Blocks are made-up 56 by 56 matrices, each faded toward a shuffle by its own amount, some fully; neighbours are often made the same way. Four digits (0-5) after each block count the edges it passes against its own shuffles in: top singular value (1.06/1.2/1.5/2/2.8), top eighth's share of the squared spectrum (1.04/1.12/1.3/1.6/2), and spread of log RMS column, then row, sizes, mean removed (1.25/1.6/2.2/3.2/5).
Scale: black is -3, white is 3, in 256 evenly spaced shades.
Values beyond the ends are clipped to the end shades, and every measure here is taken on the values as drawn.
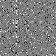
3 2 1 0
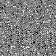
3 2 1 1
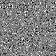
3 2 0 1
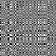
5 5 4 4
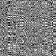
4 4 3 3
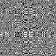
4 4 3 3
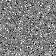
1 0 0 0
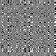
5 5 3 3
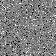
1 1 0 0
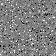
0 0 0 0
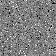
0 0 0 0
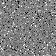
1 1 0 0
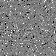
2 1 0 1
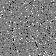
0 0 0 0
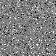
2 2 0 1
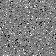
0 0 0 0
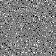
3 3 1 1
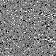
3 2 0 1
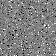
1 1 0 0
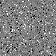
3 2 0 1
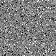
2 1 0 0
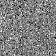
2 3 1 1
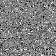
1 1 0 1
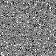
2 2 0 0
